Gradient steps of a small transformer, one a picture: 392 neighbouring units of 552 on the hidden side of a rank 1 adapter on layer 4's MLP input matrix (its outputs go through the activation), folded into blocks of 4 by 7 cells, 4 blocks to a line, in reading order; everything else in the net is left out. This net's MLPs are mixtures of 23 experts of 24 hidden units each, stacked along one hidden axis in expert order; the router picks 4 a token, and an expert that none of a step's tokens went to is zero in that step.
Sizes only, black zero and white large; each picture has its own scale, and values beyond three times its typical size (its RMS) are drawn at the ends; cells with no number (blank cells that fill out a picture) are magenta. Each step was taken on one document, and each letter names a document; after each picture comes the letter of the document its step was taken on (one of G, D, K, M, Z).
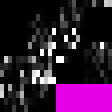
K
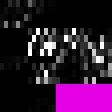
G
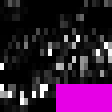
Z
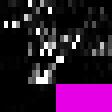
G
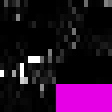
K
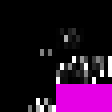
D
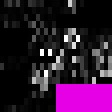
G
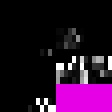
D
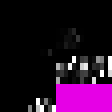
D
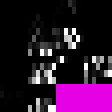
G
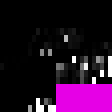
D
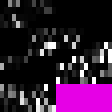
Z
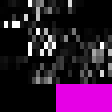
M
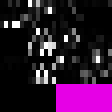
M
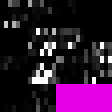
G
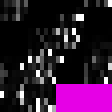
K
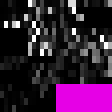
M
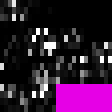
Z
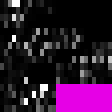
Z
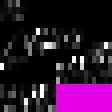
Z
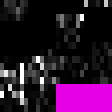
K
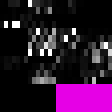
M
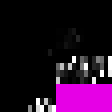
D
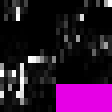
K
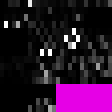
G
